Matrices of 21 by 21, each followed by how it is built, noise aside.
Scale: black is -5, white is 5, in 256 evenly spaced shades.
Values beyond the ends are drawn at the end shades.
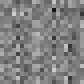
low rank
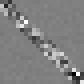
banded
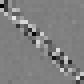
banded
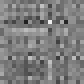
low rank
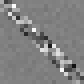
banded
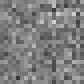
low rank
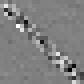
banded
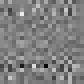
low rank
